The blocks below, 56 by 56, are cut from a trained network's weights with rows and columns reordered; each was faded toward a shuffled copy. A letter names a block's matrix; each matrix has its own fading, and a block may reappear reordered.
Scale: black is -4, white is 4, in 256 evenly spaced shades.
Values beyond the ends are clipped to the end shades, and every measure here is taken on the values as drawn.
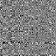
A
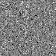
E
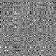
A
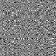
A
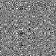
A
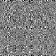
A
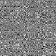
A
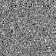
E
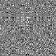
A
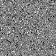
E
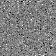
E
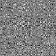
A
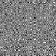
A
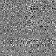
A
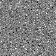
E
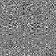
A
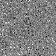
E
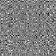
A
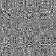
A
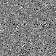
E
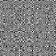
A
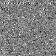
E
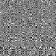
A
